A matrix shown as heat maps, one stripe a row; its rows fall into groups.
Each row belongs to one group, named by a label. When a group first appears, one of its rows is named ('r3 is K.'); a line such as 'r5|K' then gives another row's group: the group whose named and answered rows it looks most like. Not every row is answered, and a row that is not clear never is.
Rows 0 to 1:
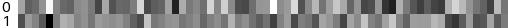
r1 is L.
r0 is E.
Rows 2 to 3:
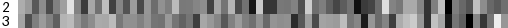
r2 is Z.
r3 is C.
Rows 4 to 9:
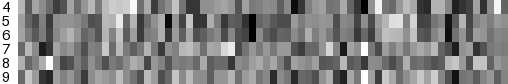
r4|C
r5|Z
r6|Z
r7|L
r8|E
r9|L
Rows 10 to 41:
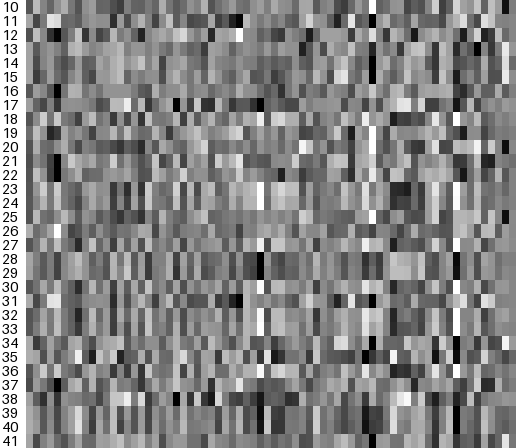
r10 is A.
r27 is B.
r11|E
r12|L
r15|C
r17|Z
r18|B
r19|L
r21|L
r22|L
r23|B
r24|B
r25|A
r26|E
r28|Z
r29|Z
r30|B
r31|E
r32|B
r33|B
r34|C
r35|Z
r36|B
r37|L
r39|Z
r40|Z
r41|C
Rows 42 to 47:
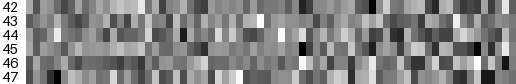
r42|C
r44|E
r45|C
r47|L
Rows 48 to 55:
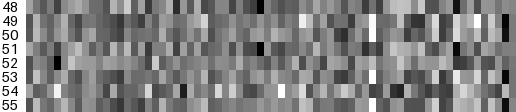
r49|A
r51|Z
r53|A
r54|E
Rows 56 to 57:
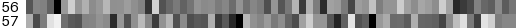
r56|L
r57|E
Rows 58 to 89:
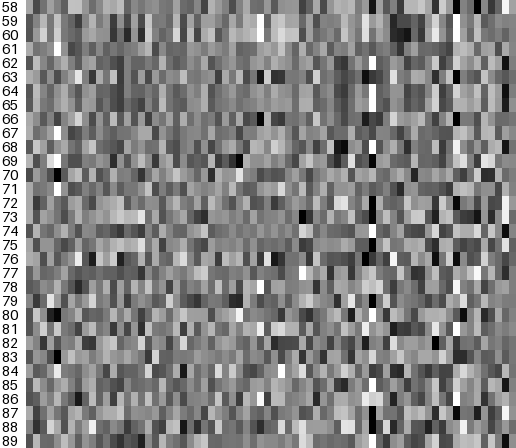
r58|C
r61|E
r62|A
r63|Z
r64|A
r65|A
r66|Z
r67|E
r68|A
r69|E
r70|L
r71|E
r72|C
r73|C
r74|A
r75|C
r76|Z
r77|A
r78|B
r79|E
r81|B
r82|Z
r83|L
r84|E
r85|A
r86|B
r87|C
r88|E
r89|A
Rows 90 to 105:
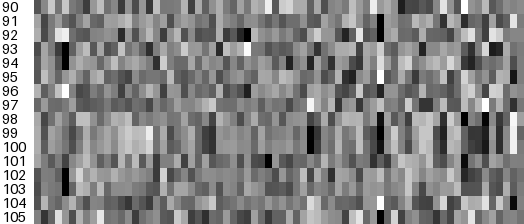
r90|B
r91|C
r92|E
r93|L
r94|L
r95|A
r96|E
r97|A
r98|C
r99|C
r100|C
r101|Z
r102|L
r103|L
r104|A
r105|E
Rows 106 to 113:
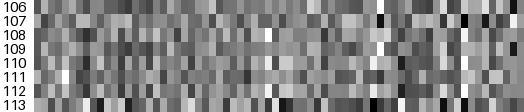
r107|C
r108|B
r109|A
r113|Z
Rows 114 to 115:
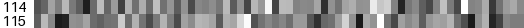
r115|L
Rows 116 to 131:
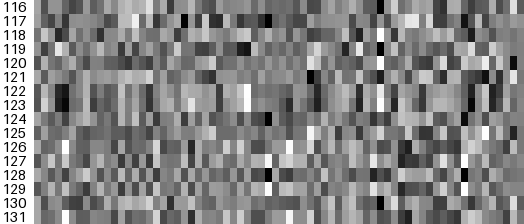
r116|C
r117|Z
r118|L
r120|A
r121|C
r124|Z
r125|A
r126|E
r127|B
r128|Z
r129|B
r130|C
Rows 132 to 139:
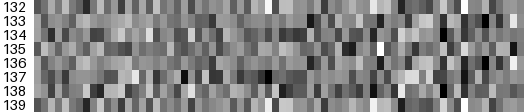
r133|C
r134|Z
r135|A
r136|C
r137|Z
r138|Z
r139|B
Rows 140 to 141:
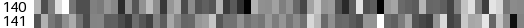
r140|E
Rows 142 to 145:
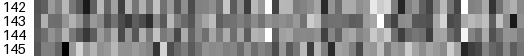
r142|B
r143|A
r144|B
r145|L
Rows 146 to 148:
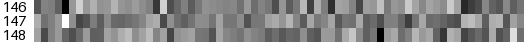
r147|E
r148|C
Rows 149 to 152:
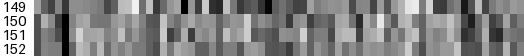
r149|Z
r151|L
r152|L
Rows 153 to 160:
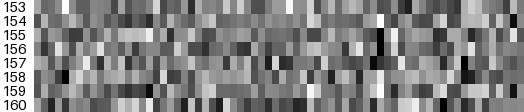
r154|A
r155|C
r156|E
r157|Z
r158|L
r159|A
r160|Z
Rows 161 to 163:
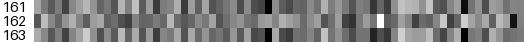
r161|Z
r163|Z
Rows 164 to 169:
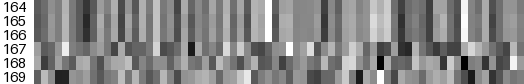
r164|B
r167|E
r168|C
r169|L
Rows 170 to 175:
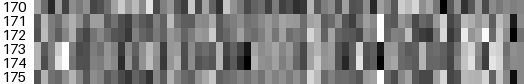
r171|A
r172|A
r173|E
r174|E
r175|A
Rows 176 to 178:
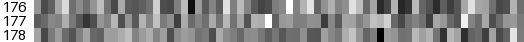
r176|E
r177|B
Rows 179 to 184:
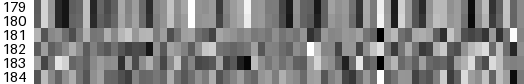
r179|L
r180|L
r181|C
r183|E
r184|A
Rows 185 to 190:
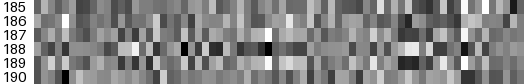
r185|A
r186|E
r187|B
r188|Z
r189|B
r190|L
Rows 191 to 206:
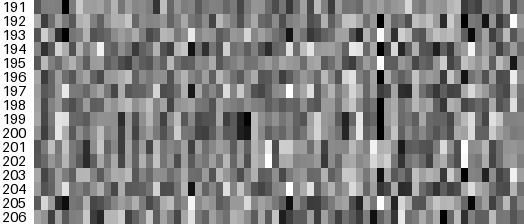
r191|L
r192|C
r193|L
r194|E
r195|A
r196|C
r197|E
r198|C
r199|E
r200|E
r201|B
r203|C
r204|E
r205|L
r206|Z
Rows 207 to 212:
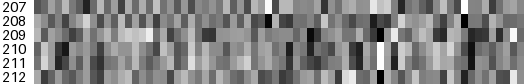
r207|B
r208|Z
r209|C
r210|L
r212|C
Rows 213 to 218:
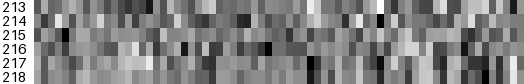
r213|A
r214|E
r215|L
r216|Z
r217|C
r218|C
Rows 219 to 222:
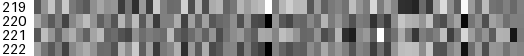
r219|B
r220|Z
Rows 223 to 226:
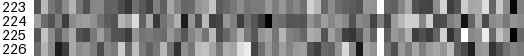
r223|A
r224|Z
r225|A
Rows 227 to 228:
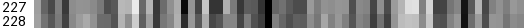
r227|Z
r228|Z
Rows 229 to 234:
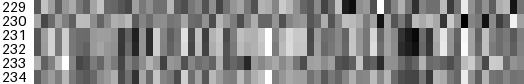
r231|B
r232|B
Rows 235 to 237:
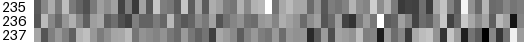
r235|B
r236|A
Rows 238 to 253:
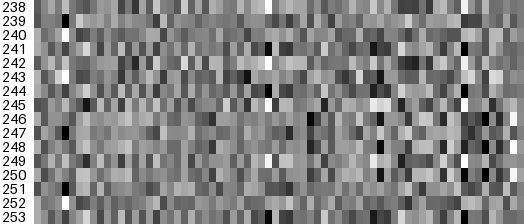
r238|B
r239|L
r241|Z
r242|B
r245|B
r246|C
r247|L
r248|C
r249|B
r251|L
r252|E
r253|Z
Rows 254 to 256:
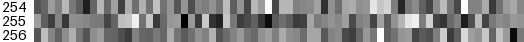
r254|B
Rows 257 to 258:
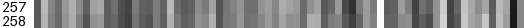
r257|A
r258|A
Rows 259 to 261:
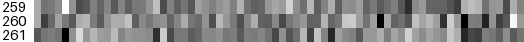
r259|E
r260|C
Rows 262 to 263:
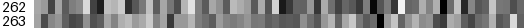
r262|Z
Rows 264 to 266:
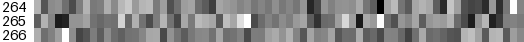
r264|C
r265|L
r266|E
